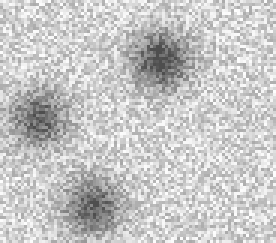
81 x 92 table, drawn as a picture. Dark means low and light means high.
On average the colour sits 80% of the way up the scale. No regular stripes run through it. No row or column stands out. There are three dips.
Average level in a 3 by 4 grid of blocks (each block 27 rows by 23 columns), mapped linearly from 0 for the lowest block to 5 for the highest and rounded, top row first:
5 4 0 5
0 4 4 5
4 0 5 5
